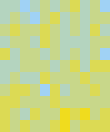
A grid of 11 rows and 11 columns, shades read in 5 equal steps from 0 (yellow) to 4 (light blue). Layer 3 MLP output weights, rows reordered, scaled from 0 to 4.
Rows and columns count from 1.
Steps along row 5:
up down same up down up down up down up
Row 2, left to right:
3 2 3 4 2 1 3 2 3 2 2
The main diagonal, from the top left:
3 2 2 3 3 3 2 2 2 2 1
